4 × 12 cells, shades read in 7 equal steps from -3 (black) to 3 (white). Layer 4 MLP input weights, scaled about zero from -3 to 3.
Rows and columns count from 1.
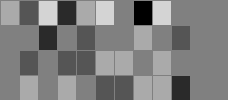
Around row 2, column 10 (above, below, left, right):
0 0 0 0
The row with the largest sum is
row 1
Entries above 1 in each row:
3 0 0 0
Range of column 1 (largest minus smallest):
1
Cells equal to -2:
3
